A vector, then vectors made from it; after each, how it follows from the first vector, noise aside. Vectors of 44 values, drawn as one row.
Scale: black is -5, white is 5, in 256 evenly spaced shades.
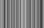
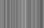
shrunk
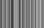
wrapped around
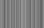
shrunk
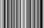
scaled up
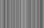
shrunk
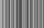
wrapped around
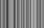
wrapped around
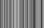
wrapped around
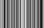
scaled up
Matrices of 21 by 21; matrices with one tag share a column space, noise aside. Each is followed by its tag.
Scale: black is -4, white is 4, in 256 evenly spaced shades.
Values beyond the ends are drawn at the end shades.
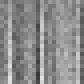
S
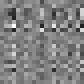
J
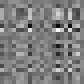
J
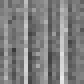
S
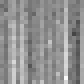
S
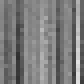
S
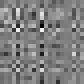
J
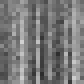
S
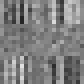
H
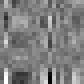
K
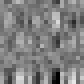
K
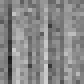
S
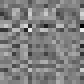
J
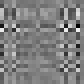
J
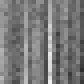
S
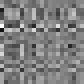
J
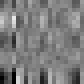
K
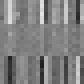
H
